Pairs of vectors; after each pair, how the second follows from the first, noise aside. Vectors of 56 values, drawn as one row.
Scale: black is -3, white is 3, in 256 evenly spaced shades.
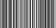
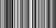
sign-scrambled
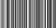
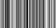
sign-scrambled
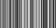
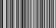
shuffled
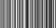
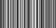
shuffled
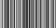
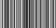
copied
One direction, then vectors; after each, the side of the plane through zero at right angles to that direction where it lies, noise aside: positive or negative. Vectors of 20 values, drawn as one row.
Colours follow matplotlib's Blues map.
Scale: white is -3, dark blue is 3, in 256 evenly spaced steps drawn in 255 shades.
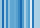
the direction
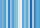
negative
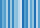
negative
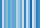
negative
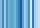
positive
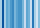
positive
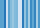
negative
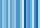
negative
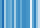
positive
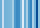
negative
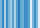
positive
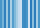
negative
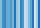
positive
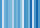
negative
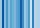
positive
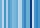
negative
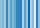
positive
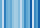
negative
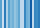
negative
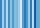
negative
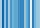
positive
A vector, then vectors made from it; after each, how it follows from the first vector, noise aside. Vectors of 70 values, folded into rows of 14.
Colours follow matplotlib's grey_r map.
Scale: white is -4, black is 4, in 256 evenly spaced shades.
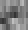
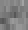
shrunk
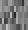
sign-scrambled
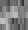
negated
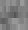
shrunk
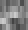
negated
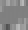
partly zeroed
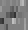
partly zeroed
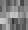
negated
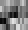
scaled up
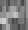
negated
